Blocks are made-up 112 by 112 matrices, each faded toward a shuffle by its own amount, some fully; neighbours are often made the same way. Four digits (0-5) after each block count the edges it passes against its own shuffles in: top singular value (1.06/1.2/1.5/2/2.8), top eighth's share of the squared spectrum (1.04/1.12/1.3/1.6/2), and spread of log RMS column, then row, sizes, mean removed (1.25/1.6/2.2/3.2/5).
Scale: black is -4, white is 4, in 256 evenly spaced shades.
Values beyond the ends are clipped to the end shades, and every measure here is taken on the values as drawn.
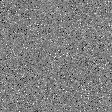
0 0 0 0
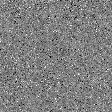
0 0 0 1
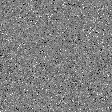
0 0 0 0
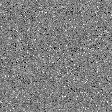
1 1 0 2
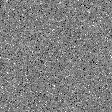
0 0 0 0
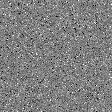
0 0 0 0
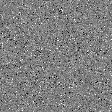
0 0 0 1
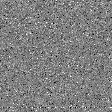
1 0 0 1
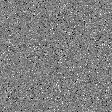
0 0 0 0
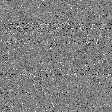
2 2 0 3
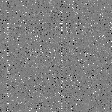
4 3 1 1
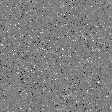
0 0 0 0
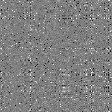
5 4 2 2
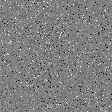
2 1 0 0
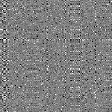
5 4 3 3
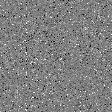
2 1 1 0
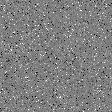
0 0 0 0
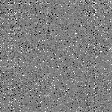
4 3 2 1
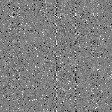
4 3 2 1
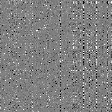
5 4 3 2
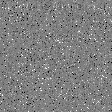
3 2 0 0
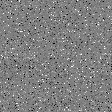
2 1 0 0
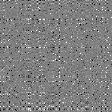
5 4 2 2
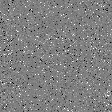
3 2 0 0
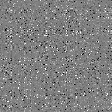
4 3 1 2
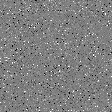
2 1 0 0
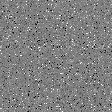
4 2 1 1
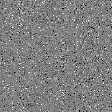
3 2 2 0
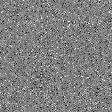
3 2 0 0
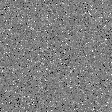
2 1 0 0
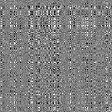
5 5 4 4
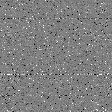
4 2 0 1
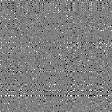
5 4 2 3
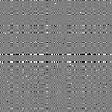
5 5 3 4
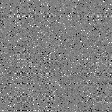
4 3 1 2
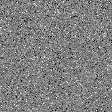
2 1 0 0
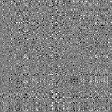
4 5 3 3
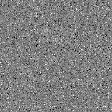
3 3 1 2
